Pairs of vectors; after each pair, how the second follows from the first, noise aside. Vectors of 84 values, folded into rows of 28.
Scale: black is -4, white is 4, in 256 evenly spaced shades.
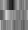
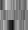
wrapped around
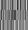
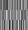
wrapped around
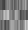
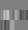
partly zeroed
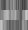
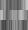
reversed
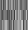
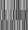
reversed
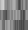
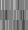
partly zeroed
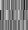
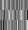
reversed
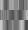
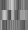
wrapped around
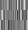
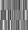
reversed
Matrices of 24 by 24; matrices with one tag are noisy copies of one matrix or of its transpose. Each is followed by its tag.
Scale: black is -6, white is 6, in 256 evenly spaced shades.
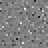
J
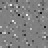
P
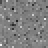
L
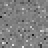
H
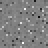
J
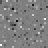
L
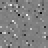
P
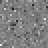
L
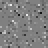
P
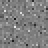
P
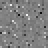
P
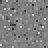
L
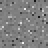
J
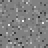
J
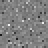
J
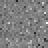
H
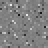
P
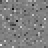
L
